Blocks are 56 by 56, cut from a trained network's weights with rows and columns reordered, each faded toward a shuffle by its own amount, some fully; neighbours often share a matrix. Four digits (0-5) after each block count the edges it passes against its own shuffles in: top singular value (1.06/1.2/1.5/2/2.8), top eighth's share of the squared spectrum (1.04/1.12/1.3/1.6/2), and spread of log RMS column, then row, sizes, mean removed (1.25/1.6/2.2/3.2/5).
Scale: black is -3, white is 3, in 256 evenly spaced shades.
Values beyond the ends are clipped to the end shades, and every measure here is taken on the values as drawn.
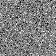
0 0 0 0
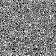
2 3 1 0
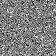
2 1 0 0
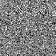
2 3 1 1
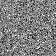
0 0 0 0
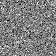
0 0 0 0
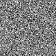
2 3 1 1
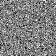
0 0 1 0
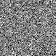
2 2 1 1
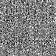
2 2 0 2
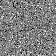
0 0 0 0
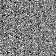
1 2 0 1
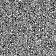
0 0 0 0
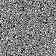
0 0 0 0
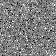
0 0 0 0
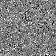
1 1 0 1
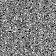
0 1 0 0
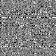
2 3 0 3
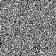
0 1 0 1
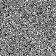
0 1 0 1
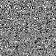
1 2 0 2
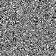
1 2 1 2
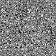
2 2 1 2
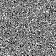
0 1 0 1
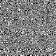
2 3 1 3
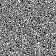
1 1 0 0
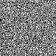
2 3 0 1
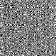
3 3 0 3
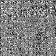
2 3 1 3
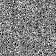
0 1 0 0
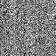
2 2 0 2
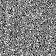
0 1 0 0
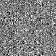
2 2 0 2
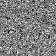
2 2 1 1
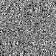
2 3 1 3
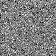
0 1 0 0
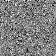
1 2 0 1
